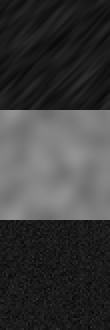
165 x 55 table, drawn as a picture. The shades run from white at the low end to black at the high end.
The table splits into 3 rows of 1 panel. Panel 1,1: very high, slanting up to the right, faint in contrast. Panel 2,1: middling, smooth, faint in contrast. Panel 3,1: very high, fine-grained, faint in contrast.
